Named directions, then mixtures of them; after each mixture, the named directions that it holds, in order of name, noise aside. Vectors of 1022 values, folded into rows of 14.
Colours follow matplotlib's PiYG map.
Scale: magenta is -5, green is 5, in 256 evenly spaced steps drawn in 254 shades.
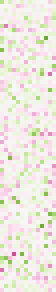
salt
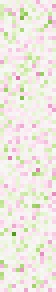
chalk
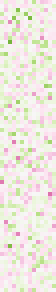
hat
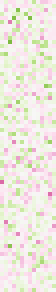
hat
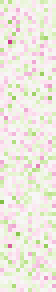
hat, salt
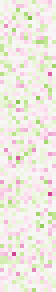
hat, salt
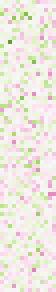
chalk, hat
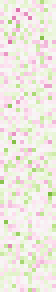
hat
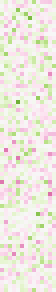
hat, salt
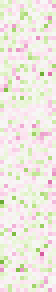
chalk, salt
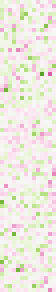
chalk, salt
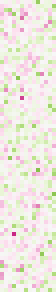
chalk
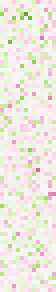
chalk, hat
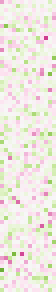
salt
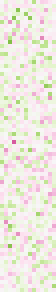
hat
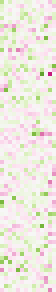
chalk, salt
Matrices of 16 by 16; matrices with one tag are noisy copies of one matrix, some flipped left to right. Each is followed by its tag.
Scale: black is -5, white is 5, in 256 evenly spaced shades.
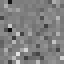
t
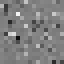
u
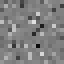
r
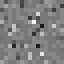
r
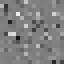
u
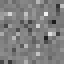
u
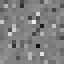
r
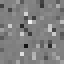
r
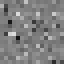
u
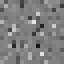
r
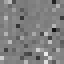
t
